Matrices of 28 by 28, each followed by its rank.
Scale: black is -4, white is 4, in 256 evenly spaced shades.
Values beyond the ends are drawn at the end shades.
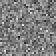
full rank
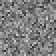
full rank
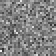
full rank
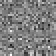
five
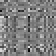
three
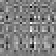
three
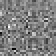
five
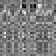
three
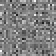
five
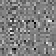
five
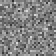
full rank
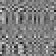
three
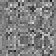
five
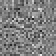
five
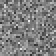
full rank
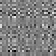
three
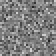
full rank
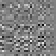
three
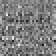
five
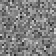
full rank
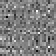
five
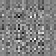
three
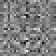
three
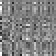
three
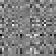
three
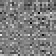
five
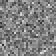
full rank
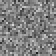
full rank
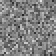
full rank
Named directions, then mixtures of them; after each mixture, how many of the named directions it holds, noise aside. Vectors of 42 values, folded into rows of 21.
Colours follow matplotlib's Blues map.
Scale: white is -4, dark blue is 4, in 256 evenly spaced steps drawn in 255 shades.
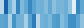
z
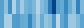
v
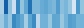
one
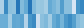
one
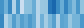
one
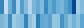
one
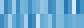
two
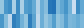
two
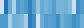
one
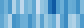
one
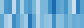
two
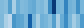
one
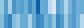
one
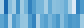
one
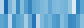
one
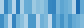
two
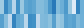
two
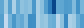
one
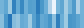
one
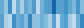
one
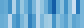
two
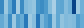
two
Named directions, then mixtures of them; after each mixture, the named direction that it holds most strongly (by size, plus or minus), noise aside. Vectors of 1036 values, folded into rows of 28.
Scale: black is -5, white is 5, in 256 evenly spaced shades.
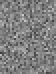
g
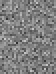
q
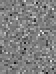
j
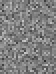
q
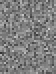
g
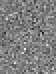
j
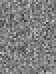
g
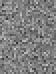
q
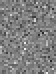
j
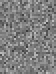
g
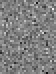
j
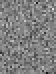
g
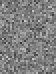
g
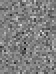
j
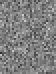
g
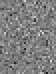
j
